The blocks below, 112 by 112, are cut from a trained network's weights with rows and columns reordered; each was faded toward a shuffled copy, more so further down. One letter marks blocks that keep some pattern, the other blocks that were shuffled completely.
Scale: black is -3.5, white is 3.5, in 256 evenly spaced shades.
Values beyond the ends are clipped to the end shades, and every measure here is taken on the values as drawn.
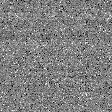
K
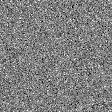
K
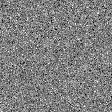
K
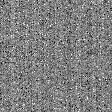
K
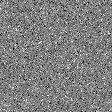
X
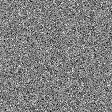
K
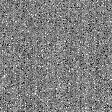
K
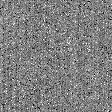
K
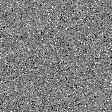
X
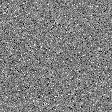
X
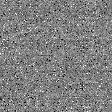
K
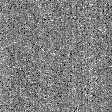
K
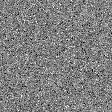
X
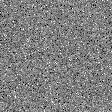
X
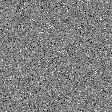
X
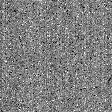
K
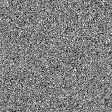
X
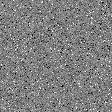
X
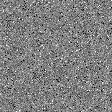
X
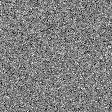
X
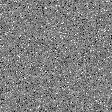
X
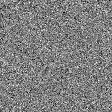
K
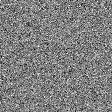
X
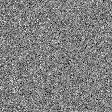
K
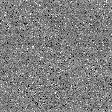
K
